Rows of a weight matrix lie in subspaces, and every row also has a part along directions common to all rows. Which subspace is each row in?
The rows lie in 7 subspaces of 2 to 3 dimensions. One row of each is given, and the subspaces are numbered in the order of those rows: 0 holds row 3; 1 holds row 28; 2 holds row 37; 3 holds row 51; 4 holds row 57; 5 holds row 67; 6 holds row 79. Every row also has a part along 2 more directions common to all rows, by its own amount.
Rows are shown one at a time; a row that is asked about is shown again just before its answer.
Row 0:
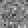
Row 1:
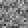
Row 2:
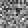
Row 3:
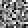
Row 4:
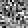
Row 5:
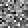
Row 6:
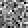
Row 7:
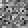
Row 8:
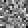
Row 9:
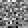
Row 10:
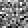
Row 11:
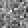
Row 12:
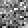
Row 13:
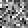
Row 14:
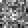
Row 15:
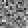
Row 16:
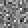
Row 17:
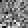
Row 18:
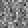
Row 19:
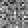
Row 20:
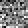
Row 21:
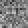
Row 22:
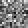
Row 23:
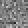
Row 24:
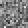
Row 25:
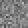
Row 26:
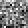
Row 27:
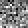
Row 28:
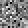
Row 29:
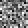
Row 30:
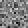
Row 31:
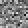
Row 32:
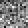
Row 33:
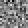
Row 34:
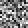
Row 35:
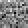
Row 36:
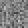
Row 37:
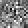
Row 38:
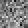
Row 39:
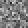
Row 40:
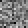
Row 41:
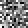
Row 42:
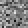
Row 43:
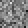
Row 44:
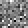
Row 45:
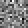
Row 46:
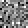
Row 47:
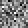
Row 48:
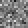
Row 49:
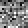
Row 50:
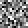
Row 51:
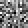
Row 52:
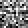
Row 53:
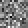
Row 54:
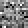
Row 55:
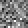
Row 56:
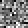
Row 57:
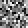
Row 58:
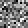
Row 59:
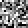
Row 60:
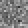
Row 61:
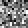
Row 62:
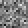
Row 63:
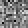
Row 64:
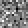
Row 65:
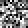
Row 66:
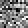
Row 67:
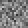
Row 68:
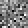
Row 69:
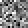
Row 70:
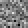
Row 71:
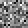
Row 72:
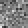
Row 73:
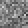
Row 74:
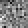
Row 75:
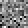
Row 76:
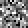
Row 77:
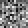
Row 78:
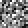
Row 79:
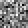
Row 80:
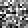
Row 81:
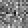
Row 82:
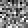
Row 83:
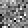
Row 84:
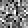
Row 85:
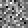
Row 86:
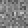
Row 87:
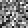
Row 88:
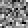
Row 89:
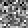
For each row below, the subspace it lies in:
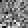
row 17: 1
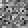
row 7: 1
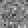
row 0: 0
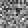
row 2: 3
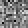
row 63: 1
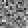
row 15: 4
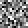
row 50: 5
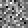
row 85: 1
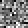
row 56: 0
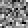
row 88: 1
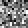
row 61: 1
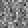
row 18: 1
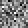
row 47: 5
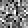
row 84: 2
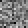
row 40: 0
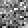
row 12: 0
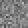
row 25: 6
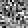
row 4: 4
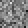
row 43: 0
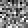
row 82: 3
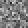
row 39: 4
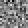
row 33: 4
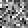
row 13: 1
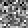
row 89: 3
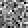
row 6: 0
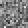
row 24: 6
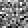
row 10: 3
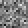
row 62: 3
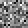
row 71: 3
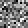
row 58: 3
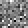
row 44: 5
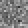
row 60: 2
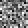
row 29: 0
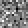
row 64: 5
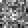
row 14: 0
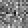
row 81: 2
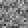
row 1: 3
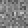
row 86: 2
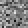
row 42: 6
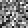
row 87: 6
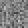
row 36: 6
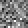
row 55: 1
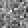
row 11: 0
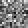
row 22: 1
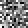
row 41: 6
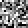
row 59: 2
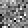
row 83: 5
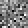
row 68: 5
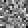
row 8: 4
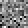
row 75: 5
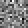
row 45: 4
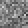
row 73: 2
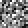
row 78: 0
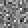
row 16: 3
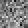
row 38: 2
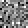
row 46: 6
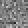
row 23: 0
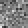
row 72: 5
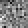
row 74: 5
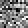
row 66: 3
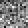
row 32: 6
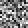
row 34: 0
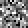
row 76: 4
